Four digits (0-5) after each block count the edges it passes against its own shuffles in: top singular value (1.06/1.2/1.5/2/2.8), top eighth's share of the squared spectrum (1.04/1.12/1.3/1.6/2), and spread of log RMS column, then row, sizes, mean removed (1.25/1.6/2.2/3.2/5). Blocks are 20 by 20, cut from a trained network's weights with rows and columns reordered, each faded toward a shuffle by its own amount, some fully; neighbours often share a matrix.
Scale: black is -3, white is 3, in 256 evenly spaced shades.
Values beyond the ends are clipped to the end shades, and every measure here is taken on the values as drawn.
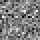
2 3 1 1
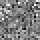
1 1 0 0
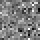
2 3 1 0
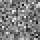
0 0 0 0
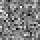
0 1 0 0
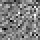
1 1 0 0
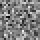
0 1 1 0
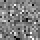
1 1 0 1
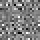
3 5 1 3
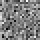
0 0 0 0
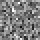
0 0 0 0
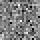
0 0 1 0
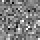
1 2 0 1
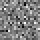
1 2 0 1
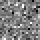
0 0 0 0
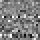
3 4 0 2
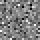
0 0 0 0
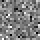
0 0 0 0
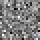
0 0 0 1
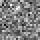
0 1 0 0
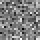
1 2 0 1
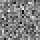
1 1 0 0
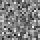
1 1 0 0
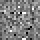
1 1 0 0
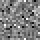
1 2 0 1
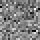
2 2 1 0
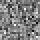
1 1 0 0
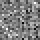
0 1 0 0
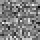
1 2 0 0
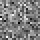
0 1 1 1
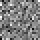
2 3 1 0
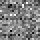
2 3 0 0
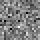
1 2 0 0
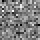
1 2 0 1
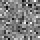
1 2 1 1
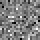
1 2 0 1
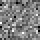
1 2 0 0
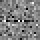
2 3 0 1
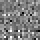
2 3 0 2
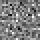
2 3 0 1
